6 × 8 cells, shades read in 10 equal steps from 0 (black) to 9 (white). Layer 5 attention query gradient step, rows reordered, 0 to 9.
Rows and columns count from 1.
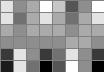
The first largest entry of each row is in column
4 1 1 6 2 6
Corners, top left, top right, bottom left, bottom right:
8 9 1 0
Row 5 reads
2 8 5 2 4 8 5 2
